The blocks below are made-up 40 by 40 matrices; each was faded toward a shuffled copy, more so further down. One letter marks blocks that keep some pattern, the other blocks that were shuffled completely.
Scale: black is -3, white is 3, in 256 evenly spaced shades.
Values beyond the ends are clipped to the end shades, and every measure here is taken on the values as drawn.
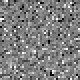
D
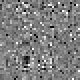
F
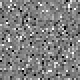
D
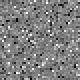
D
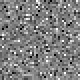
D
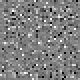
F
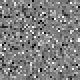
D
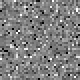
D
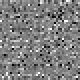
F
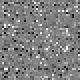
F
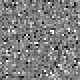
D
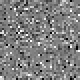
F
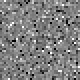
D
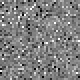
D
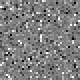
D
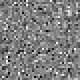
F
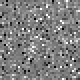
D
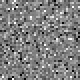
D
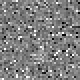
D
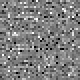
F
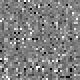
F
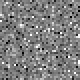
D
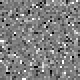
D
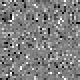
F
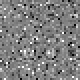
F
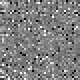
F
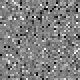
F
